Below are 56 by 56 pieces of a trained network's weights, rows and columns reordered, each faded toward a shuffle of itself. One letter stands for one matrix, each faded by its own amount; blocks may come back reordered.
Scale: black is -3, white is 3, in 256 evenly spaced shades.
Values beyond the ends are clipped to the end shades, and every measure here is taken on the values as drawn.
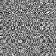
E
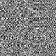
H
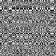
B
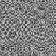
E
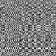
B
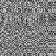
E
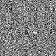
H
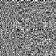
H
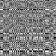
B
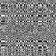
B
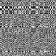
B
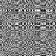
B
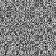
E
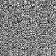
H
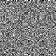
H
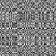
B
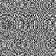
E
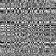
B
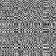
B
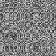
E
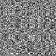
H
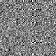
H
